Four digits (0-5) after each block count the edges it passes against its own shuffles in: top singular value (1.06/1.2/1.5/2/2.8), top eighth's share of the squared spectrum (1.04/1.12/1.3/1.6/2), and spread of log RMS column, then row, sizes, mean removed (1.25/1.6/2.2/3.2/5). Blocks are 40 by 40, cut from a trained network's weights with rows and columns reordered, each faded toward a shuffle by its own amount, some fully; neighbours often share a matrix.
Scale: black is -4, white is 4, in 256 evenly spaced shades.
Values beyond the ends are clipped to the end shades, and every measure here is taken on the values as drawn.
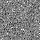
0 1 0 0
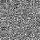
3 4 0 2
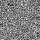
3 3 0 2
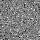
1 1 0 0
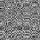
4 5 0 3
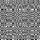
4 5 2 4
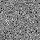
2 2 0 0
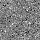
0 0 0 0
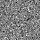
0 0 0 0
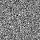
0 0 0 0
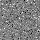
0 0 0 0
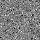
1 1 0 1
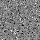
0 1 0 0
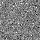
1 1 0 0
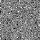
2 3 1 0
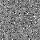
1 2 0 0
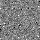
2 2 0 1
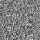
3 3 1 1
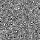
2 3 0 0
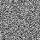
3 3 0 0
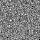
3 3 0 0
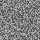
1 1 0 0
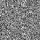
3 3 1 0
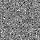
1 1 0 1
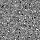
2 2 0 0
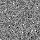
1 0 0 0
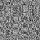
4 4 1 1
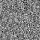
3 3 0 0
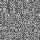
3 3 0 0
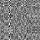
4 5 2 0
